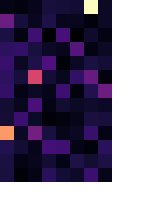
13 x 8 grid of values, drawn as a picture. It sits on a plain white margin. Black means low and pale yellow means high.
Overall the values sit about 10% of the way up the scale. Values change most from cell to cell in the top right. Neither half mirrors the other. The grain is fine, like static.
